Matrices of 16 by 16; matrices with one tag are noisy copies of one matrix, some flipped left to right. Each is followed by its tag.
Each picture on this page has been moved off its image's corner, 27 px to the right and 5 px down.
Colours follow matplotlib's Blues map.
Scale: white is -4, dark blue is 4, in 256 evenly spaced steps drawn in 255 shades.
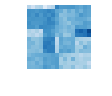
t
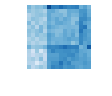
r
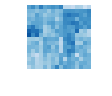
t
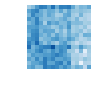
r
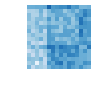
r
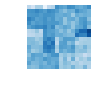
t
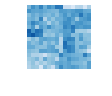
t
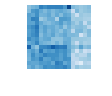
r
